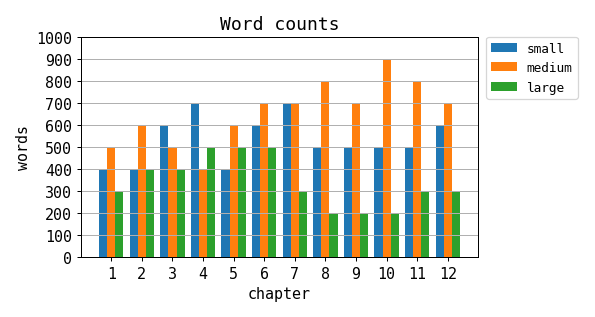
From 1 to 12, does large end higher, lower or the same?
the same
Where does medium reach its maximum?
10
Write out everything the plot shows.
Title: Word counts
x-axis: chapter, ticks 1 2 3 4 5 6 7 8 9 10 11 12
y-axis: words, ticks 0 100 200 300 400 500 600 700 800 900 1000
Legend: small, medium, large
Values:
small: 400 400 600 700 400 600 700 500 500 500 500 600
medium: 500 600 500 400 600 700 700 800 700 900 800 700
large: 300 400 400 500 500 500 300 200 200 200 300 300
